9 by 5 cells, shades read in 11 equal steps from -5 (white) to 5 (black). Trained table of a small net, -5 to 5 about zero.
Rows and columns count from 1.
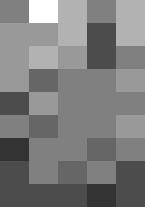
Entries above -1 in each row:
2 1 2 3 4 4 5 5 5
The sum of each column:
6 -5 -2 8 -2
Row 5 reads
2 -1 0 0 0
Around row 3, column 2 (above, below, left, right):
-1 1 -1 -1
